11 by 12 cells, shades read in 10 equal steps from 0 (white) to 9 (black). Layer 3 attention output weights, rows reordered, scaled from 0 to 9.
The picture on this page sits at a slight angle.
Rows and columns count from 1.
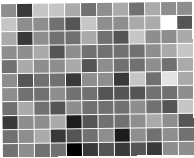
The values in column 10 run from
3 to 7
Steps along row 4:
same down up down up same same same down down down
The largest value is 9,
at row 11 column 5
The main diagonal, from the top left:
4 4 4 6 3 4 6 5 4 5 4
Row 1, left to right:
4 7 2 2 3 5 4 3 5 3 4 4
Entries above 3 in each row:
7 7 8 9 9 9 12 10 10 11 12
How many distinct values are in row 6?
7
